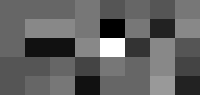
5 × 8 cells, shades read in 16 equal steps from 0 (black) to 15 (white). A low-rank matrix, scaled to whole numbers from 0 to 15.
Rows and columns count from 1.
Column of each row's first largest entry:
4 2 5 7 7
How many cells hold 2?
2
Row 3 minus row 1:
0 -5 -5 1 10 -3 3 -2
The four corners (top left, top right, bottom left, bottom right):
6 7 5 2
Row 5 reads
5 6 7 1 6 6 9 2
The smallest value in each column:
5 1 1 1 0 3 2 2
